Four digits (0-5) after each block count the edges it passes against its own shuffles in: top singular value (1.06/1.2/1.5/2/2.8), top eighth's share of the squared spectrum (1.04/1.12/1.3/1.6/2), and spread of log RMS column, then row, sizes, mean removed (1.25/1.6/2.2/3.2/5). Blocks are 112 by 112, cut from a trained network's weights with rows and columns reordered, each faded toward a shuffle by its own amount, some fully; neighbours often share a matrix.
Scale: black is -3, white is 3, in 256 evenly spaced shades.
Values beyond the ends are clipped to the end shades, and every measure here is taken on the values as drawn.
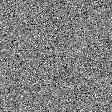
0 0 0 0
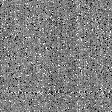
2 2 0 2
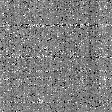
3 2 0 2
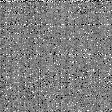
3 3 0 3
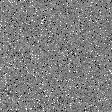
0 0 0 0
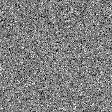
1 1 0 0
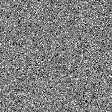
2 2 1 1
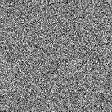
3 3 0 2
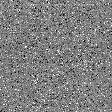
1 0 0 0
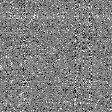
2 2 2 0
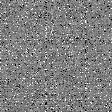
2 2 2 0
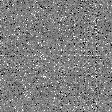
2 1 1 0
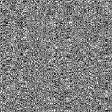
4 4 3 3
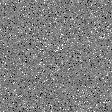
0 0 0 0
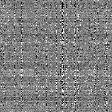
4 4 4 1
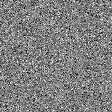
1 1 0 0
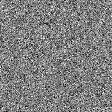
2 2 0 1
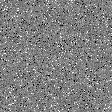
0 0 0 0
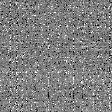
3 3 3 0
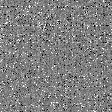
2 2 0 2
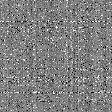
3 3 0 3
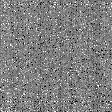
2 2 0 2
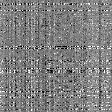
4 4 1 4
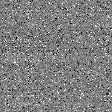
2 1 1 0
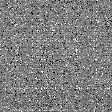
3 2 2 0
